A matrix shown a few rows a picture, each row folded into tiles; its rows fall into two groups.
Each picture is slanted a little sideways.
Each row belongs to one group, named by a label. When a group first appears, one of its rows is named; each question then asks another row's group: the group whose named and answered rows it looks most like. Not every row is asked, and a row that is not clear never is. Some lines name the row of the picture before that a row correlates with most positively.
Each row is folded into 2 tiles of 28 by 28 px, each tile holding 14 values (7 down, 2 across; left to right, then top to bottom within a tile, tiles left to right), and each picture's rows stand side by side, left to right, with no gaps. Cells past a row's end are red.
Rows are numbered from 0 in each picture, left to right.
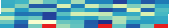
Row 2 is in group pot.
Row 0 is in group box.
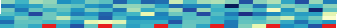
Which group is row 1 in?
box
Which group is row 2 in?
pot
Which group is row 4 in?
box
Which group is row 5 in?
pot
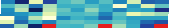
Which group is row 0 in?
pot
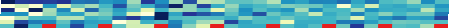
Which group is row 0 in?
pot
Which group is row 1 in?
pot
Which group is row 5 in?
pot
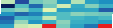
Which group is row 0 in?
box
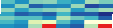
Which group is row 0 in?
box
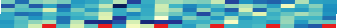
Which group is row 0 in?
box
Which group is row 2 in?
box
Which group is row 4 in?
pot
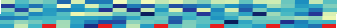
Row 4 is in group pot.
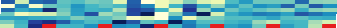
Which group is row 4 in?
box
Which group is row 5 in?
box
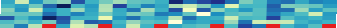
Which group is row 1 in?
box
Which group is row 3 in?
pot
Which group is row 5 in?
pot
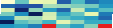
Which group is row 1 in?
pot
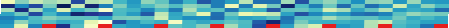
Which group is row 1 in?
box
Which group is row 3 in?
pot
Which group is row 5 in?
box
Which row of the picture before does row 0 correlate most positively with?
0
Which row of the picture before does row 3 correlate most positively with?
1
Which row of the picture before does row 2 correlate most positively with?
0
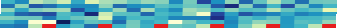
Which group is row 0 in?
box
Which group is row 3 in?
pot
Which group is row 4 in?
box
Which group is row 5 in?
box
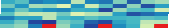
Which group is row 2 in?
box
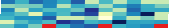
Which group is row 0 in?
pot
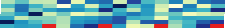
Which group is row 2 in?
box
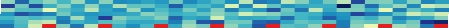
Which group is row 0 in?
box
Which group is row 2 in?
pot
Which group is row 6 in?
box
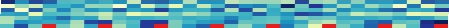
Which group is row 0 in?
pot
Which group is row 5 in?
box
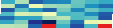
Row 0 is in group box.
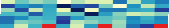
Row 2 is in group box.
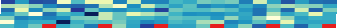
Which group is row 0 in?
pot
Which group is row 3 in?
box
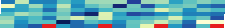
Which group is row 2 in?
box
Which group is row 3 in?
box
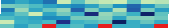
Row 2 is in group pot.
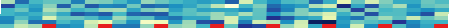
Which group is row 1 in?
box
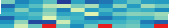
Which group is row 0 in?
box
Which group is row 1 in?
pot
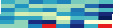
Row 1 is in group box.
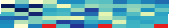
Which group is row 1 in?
pot
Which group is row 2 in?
pot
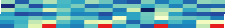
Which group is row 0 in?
box
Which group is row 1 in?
box
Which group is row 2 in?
pot
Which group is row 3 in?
box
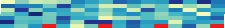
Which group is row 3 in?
pot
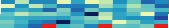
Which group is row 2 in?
pot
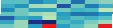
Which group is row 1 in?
box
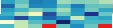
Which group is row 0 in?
pot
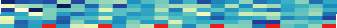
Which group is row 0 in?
pot
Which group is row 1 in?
box
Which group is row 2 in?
box
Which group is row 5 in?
pot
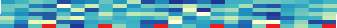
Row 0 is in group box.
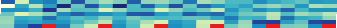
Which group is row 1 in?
box
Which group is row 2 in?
box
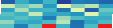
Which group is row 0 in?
pot
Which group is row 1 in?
pot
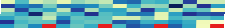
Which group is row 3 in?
box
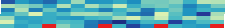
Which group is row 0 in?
pot
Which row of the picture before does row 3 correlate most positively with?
0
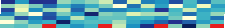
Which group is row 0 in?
pot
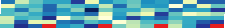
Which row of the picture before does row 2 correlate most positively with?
0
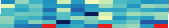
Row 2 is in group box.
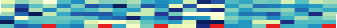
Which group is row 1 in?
box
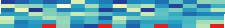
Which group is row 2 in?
pot
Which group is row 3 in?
box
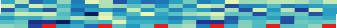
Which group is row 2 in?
pot
